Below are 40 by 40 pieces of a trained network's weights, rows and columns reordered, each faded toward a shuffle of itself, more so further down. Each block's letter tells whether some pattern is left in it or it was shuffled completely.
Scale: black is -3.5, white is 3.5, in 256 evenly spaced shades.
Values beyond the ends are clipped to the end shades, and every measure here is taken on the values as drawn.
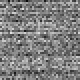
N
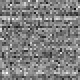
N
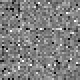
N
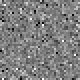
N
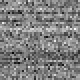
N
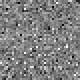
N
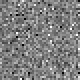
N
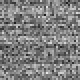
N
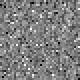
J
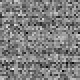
N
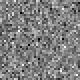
J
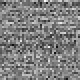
N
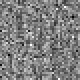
N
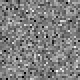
J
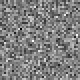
J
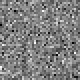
J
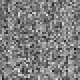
N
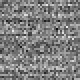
N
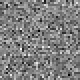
J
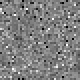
J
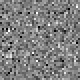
N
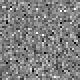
J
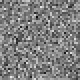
J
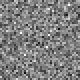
J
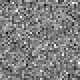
J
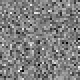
N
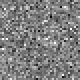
N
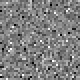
J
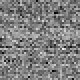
N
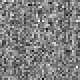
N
